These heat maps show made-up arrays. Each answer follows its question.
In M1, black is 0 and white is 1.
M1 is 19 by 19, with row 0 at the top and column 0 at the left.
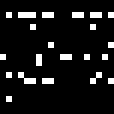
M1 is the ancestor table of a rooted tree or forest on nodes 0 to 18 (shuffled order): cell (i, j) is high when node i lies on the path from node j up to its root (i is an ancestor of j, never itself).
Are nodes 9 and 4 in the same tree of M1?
no
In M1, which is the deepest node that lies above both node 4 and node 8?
13
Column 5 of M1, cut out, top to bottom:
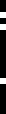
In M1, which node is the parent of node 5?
4
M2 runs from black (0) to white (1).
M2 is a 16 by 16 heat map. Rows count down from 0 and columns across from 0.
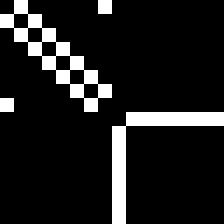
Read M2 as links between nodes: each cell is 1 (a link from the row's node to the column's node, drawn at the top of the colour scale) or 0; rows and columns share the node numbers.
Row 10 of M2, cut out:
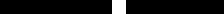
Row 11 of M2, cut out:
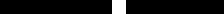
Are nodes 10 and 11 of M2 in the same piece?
yes
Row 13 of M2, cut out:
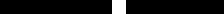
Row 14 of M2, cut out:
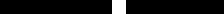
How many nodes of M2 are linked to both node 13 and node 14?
1
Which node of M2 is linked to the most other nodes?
node 8
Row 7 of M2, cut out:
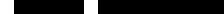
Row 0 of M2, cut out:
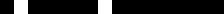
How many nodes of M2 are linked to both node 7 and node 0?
0
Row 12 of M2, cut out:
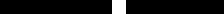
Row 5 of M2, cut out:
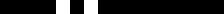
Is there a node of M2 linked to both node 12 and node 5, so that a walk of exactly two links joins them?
no
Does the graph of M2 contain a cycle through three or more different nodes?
yes
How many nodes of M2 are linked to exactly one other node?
7
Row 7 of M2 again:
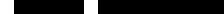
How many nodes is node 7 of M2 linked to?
2
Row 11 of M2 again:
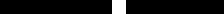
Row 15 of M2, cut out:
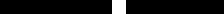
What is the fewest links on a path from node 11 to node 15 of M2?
2
